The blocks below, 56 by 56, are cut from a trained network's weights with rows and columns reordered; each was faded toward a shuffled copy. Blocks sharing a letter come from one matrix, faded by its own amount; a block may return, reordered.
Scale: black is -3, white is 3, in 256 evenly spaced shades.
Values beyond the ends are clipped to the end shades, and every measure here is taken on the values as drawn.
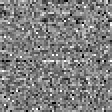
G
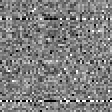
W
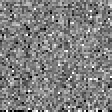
G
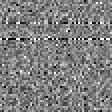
W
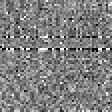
W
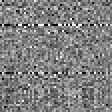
W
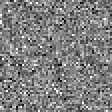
G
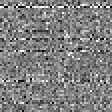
W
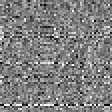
W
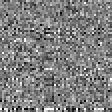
W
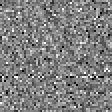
G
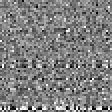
W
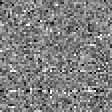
G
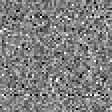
G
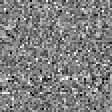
G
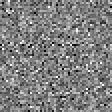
G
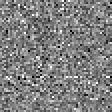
G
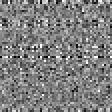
W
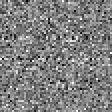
G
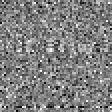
G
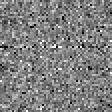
G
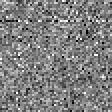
G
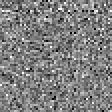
G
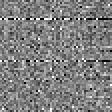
W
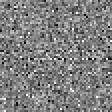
G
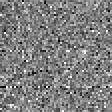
G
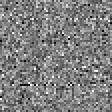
G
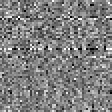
W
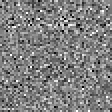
G
